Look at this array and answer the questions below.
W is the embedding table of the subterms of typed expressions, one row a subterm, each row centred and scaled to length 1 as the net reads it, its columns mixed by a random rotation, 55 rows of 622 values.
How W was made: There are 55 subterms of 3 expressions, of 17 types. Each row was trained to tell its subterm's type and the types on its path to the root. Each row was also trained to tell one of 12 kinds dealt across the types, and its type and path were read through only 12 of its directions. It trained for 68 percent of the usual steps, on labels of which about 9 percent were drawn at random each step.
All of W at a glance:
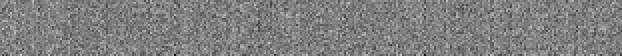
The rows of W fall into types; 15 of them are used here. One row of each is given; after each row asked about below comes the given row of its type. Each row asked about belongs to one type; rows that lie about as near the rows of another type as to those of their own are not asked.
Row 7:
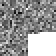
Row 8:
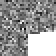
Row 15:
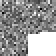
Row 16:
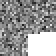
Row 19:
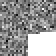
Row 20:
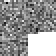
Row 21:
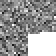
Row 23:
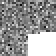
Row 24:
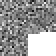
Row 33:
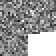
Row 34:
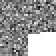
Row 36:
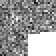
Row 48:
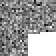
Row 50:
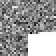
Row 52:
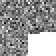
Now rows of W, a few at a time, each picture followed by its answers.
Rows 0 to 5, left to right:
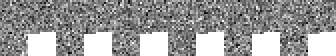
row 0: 16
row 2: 52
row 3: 8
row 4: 19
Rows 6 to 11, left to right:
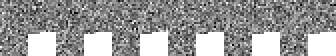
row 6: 23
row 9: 8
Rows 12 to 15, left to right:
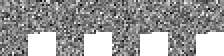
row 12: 15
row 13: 7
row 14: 7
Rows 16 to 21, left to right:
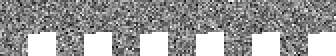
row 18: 50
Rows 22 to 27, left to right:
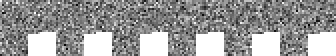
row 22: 15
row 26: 16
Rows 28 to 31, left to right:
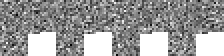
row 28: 19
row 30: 8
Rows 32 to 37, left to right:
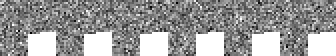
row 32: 23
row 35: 19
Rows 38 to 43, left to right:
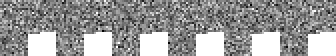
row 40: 7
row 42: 20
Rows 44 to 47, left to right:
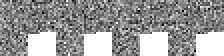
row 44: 36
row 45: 16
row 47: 23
